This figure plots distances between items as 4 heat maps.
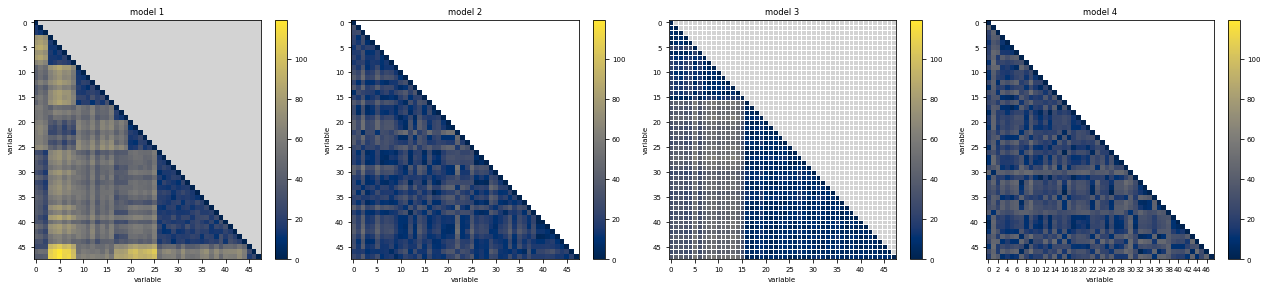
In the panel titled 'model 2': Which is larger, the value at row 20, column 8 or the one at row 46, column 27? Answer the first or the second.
the first
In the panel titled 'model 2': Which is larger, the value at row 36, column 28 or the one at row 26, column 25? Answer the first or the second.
the second
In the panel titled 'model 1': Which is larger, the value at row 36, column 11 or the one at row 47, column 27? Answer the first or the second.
the second
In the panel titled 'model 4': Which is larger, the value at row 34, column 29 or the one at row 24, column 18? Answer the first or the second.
the first
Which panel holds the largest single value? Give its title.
model 1
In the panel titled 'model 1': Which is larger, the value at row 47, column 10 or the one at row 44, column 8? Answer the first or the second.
the first
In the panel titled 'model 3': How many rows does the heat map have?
48
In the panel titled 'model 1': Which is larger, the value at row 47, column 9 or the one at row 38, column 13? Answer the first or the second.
the first
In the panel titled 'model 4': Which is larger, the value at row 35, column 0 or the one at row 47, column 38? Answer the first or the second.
the second
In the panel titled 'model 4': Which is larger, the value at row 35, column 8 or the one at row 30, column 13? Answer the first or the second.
the second
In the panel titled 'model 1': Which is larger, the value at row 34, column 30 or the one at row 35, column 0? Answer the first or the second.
the second
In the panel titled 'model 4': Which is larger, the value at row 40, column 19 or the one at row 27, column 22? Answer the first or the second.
the second
